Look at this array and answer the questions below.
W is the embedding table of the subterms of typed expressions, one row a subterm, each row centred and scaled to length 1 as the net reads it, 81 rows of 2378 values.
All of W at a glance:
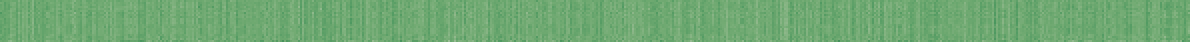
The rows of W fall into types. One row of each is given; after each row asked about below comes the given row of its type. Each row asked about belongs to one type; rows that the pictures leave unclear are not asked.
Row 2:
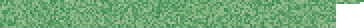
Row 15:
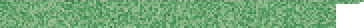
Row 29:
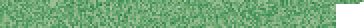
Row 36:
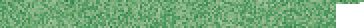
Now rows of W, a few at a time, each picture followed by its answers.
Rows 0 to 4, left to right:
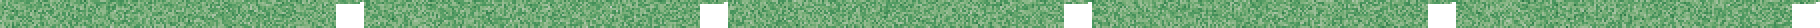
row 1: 15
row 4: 15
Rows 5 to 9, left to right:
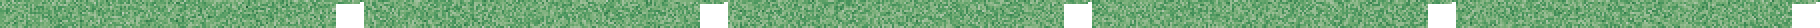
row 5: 29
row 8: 15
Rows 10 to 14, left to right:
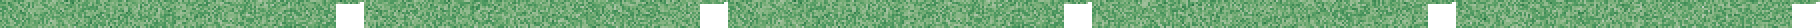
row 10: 36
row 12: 36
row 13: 29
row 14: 15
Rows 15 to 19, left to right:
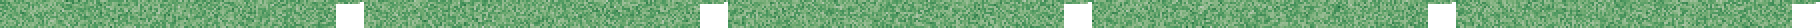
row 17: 2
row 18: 36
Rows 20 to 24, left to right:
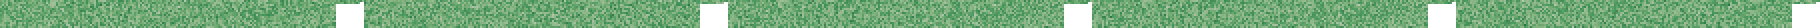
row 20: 29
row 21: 2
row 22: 29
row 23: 29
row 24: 2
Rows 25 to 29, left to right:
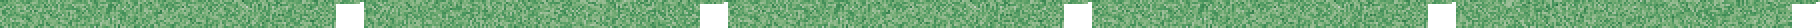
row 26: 36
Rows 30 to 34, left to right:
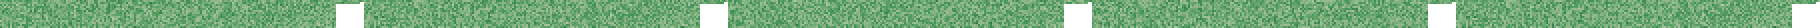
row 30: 29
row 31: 29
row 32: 2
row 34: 29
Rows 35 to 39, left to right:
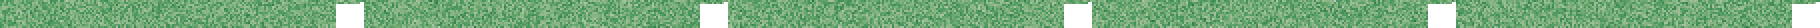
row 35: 2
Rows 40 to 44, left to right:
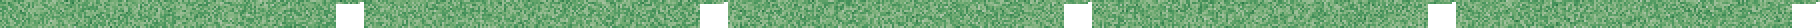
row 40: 36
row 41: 15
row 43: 29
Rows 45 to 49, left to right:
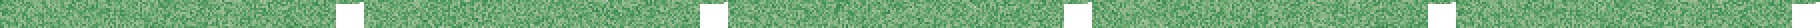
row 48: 36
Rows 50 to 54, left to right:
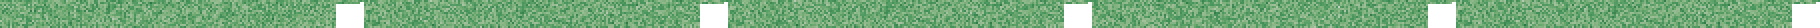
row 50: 29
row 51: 2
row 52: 2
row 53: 15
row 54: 2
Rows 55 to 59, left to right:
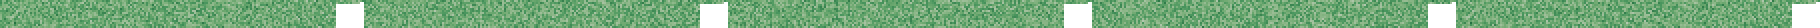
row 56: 15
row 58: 36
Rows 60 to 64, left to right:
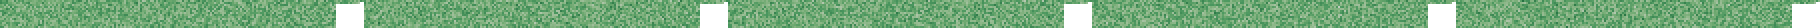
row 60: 15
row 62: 2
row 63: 15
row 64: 15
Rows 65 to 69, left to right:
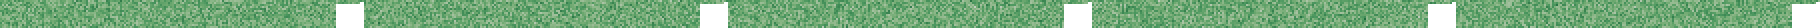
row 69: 29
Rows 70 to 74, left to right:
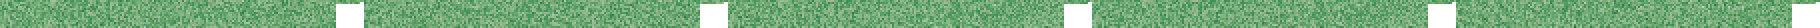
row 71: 2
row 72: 29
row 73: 29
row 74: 2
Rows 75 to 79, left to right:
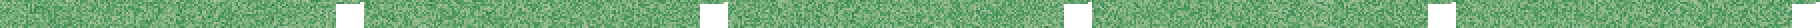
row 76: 15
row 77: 29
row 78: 36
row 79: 15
